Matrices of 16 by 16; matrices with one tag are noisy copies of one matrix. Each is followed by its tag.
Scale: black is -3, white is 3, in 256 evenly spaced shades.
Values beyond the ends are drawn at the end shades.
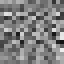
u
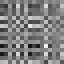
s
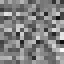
u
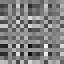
s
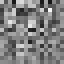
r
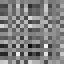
s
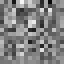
r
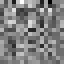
r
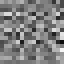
u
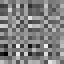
s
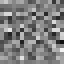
u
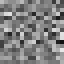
u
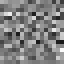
u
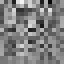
r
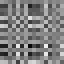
s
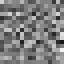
u
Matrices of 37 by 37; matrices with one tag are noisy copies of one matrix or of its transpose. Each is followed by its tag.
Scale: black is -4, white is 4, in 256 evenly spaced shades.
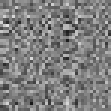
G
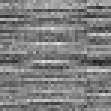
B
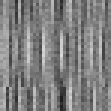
B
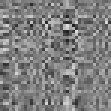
G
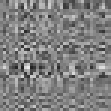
G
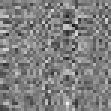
G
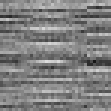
B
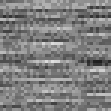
B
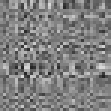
G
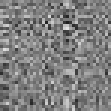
G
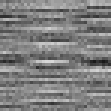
B
